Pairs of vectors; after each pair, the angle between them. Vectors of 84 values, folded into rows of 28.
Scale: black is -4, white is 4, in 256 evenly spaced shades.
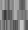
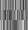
partly aligned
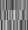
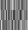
nearly opposite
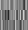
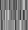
nearly opposite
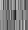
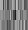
nearly parallel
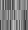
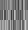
partly opposed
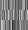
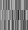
partly aligned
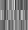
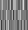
orthogonal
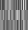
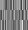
partly opposed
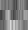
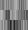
nearly opposite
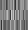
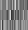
nearly opposite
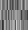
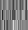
orthogonal
